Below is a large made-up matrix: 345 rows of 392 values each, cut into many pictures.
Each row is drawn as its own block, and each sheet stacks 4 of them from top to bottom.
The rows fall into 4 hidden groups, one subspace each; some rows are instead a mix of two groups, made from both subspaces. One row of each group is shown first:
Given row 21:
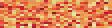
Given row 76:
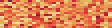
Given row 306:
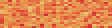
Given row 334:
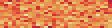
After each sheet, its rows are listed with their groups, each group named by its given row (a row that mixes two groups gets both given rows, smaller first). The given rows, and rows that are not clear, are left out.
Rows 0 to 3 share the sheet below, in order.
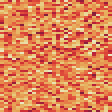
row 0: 306
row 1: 306
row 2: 76
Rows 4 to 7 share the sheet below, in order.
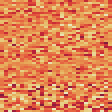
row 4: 334
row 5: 21
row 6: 76
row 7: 306
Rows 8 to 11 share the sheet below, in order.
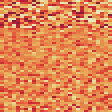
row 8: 76
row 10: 21
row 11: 21
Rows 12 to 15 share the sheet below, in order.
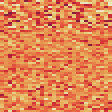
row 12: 76 and 334
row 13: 334
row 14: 76 and 306
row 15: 306
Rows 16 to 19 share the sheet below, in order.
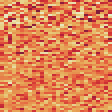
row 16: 76
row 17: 21
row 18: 306
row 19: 306
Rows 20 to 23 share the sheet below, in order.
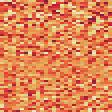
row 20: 21 and 76
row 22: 21
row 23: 306
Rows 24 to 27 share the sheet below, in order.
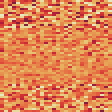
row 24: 21 and 76
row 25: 306
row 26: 21
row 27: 306
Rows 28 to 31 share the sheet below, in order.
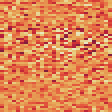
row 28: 334
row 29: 306
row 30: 306
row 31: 21
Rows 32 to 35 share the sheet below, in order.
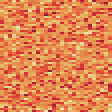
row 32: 306
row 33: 334
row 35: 334
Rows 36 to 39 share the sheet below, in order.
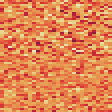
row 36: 306
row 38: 76
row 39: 306
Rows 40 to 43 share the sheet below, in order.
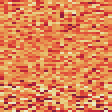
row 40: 334
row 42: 306
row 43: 76
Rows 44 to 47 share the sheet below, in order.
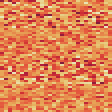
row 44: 76
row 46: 21
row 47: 306 and 334
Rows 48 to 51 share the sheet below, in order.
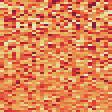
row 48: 21
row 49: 76
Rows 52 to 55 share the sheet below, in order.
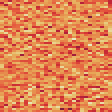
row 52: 334
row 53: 334
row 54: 306
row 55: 76 and 334
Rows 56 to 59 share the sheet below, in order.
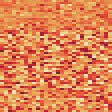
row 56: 21 and 306
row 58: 306
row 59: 334
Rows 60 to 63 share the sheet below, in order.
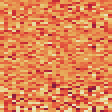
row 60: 21
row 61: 76
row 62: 76
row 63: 21
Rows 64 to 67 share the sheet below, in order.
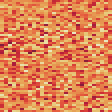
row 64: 21
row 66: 334
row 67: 306
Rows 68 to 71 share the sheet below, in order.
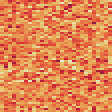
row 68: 306
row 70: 21 and 334
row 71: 21
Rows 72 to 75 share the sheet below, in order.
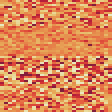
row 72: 76
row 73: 334
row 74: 21
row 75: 21 and 76
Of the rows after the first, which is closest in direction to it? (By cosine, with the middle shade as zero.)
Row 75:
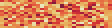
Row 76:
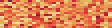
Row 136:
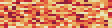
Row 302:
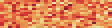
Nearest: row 76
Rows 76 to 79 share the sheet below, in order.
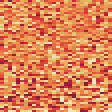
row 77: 76
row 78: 21
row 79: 334
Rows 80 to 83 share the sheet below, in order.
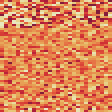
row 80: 76
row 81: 21
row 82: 76 and 306
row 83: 21
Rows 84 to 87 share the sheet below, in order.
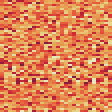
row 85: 76
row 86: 21
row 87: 21 and 334
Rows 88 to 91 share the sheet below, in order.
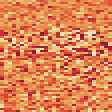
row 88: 76
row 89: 21
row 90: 306
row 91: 306
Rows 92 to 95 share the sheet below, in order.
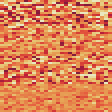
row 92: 334
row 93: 334
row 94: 76
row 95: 76
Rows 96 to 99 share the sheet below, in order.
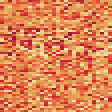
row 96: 306
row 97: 306
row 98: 21 and 76
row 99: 76
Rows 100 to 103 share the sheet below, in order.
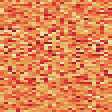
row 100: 306
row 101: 76
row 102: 21
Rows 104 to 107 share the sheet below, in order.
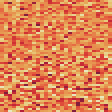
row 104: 334
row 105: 306
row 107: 334
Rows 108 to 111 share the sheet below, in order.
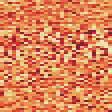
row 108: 334
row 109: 21 and 334
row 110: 76
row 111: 306
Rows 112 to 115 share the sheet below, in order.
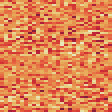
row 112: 76
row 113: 334
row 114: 21
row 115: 334
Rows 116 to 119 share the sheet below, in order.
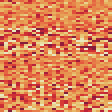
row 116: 76
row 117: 76
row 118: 306
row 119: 306
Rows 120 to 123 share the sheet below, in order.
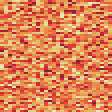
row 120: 334
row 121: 306 and 334
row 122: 306
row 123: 76
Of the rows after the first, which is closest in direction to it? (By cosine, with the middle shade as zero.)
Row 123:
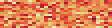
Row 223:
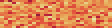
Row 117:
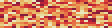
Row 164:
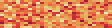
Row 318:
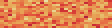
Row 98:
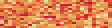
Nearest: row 117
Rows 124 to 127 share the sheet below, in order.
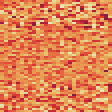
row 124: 21
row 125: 334
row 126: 306
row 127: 21 and 334
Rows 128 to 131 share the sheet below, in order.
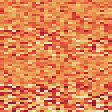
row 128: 306
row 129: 76
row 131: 76
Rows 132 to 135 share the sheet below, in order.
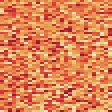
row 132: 306
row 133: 334
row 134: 76
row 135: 306
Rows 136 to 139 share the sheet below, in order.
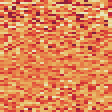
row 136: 334
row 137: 21 and 76
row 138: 334
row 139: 21
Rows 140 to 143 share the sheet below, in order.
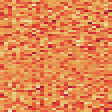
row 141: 76
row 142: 306
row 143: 306
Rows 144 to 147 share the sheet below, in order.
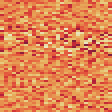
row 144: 21 and 306
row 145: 306
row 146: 21
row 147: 306
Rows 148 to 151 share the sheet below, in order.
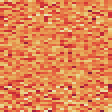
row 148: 76
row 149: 306 and 334
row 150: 334
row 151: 334
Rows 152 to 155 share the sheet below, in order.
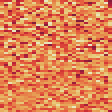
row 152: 21 and 334
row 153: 76
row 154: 334
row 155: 21 and 306
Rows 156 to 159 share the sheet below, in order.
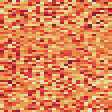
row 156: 306
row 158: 306
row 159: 306
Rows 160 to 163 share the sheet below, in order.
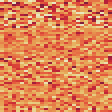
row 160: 76
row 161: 306
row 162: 334
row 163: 21
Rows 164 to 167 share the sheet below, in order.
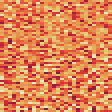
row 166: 306
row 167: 21
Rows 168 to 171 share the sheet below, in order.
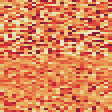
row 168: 76
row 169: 334
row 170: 76
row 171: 21 and 306
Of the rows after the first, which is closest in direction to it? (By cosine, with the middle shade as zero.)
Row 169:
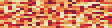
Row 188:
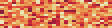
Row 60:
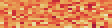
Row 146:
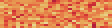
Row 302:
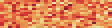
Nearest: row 188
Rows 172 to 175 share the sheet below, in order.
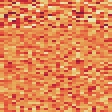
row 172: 76
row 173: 21
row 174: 306
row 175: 21
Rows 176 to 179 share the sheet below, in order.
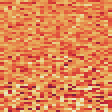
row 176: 334
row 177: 306 and 334
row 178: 306
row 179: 334
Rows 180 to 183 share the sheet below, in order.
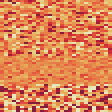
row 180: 76
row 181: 334
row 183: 21
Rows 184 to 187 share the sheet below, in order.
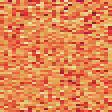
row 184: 306
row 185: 334
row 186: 334
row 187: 21
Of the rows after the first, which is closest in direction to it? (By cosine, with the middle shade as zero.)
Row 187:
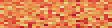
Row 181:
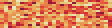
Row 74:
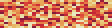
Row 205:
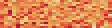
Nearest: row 205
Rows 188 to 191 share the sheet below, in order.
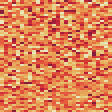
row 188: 306 and 334
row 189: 21
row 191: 76
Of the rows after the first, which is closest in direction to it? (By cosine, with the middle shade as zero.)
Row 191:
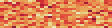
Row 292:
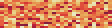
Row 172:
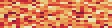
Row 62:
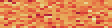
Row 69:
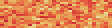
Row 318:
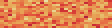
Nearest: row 69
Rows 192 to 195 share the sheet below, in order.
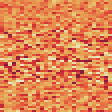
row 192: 21
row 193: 306 and 334
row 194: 334
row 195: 306
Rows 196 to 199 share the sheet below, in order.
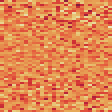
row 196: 306
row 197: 306
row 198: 21
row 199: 306
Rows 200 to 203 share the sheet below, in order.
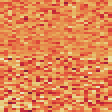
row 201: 334
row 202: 334
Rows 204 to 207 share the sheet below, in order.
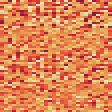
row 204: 306
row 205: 21
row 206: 306
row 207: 76
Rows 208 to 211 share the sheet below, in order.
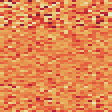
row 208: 76
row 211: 76
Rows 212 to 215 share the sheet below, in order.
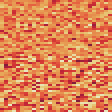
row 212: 21
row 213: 334
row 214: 306 and 334
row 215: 76
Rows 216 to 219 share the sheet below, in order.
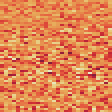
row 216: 334
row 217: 334
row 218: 76
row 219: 21
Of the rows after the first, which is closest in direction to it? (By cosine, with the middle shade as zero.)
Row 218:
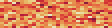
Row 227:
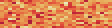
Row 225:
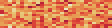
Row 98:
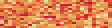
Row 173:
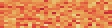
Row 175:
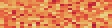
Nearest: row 98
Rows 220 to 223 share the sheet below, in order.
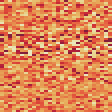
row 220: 306
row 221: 21
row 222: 306
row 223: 76
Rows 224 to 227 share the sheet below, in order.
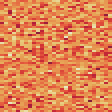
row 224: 21
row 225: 306
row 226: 76
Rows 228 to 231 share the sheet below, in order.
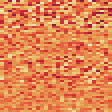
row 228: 306
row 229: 334
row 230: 306
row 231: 334
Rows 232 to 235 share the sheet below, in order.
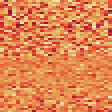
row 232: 21
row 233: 306 and 334
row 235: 76 and 306
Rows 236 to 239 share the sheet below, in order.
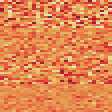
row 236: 76 and 306
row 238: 334
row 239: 76
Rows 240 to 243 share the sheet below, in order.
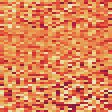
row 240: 306
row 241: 21
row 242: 21
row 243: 306
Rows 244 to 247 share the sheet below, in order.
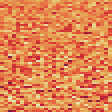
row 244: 21
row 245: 334
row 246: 306
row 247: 334
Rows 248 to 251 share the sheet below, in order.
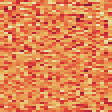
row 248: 334
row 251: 21
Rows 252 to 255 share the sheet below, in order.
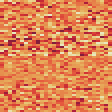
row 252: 76
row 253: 334
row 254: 306
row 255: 334
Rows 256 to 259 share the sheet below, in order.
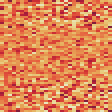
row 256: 306
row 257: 76
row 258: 21
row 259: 306
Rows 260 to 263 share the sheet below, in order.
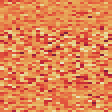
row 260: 76 and 334
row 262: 21
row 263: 76
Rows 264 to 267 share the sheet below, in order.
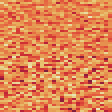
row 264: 334
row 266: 306
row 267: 334
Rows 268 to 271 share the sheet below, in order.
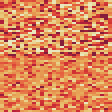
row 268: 21
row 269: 334
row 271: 306
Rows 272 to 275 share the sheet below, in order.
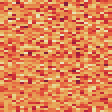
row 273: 21
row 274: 21
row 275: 21
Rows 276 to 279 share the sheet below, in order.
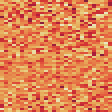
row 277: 21
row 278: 306
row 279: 76 and 306
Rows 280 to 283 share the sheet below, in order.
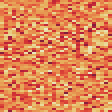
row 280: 21
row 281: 21 and 76
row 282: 76
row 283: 306
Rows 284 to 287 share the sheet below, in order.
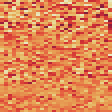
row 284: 334
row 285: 306 and 334
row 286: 76
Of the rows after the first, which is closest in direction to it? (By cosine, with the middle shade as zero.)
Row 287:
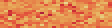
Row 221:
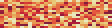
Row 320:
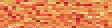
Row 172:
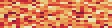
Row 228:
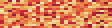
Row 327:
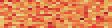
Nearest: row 172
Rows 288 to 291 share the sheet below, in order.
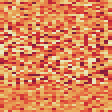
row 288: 334
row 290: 21
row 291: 306
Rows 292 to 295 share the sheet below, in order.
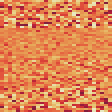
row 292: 21
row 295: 21
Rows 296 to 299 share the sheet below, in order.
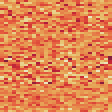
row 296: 21 and 334
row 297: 306 and 334
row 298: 334
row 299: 334
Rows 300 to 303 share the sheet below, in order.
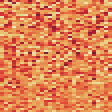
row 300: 76
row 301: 21
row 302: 76 and 306
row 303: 76
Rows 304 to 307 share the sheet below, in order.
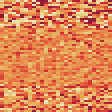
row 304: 76
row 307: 306
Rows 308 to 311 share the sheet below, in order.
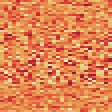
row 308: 334
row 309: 76 and 306
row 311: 334
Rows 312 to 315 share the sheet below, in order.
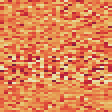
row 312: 306
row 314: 306
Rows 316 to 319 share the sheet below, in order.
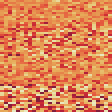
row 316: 21
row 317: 306
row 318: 21 and 306
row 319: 76
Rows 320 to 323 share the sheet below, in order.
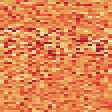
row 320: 334
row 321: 76
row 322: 76
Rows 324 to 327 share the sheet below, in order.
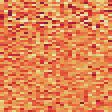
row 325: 76 and 306
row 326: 76
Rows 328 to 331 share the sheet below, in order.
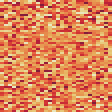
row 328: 76
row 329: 334
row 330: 76
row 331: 76
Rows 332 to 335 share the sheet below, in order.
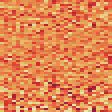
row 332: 21
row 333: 306
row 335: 21
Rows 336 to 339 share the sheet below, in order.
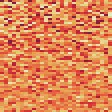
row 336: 76
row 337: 334
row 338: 334
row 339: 76
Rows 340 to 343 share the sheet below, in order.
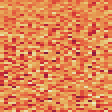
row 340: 21
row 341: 21
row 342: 76
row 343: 76
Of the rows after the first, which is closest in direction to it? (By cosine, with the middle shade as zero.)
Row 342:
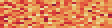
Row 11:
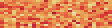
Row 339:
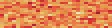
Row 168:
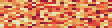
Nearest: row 11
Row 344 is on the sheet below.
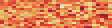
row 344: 21
